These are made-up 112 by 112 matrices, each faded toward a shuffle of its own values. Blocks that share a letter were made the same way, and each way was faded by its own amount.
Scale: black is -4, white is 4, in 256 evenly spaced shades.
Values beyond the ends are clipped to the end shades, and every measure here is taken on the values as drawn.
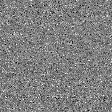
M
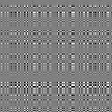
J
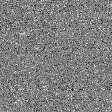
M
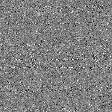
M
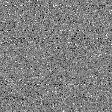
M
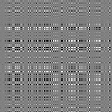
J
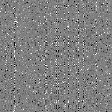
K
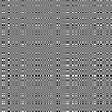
J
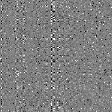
K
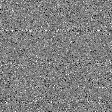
M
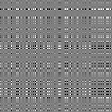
J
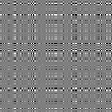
J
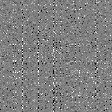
K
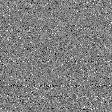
M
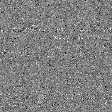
M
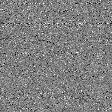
M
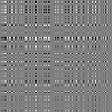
J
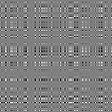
J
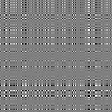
J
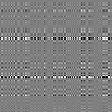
J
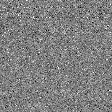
M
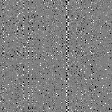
K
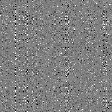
K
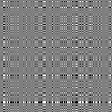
J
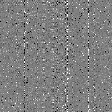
K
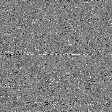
M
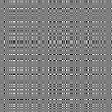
J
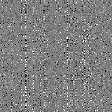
K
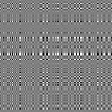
J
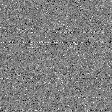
M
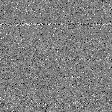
M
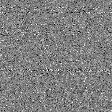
M
